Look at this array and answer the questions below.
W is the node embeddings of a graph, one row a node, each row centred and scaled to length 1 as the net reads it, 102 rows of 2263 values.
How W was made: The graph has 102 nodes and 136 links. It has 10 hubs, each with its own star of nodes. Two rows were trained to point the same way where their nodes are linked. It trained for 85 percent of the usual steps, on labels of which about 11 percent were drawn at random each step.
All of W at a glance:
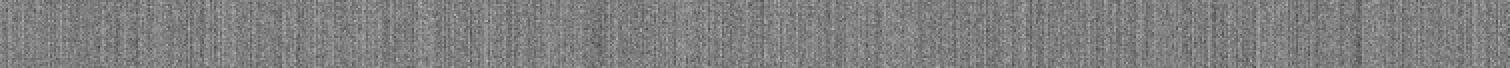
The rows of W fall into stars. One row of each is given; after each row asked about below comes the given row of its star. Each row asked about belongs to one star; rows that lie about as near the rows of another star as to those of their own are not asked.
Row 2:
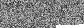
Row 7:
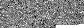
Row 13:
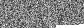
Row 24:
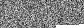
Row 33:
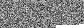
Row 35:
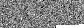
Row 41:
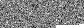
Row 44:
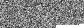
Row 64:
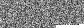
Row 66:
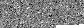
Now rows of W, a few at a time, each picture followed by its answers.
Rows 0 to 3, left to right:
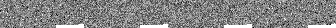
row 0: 66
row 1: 41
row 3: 33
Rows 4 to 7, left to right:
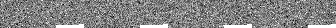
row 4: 2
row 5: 33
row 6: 66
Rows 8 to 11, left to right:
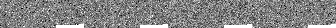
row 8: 7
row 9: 66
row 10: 2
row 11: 2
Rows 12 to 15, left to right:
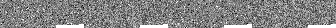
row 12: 66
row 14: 41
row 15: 7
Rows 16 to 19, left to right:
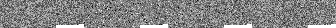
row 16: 35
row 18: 64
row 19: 7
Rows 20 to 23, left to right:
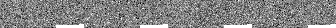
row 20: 66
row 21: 24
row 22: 24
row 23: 66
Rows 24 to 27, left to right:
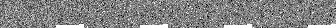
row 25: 13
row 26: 13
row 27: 2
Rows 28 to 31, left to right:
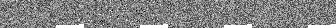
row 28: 2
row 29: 13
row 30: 24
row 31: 24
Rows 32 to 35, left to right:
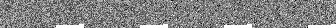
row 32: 64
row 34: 64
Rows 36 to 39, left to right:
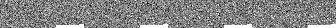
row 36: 13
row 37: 44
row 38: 66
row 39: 7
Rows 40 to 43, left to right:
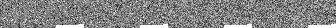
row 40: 24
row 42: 44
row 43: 41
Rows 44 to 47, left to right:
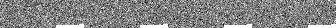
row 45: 64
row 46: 13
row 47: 44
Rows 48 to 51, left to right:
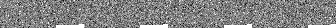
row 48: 13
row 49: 44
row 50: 33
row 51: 24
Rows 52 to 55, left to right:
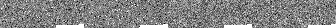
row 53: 24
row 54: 44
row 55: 13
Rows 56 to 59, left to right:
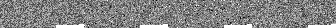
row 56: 66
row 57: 35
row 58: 7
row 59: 64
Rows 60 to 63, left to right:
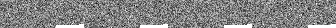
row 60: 7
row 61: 44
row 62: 33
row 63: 24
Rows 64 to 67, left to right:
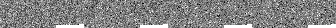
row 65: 64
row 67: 44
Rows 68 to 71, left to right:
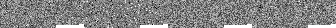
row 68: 44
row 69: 64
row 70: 13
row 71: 64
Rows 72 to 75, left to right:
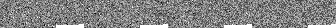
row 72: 64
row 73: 33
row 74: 2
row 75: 2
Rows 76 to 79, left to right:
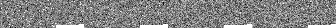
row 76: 66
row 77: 35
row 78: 7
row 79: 35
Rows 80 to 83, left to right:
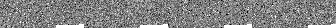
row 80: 64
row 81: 24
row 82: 2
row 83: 7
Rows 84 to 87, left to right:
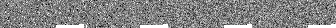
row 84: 44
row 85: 33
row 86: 7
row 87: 64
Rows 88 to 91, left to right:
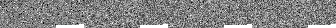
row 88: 41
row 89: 64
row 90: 33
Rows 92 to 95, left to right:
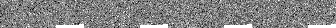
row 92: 33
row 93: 66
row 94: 7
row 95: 2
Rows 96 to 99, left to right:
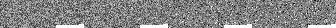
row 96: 7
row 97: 7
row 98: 2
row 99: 13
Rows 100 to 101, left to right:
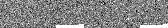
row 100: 24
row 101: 13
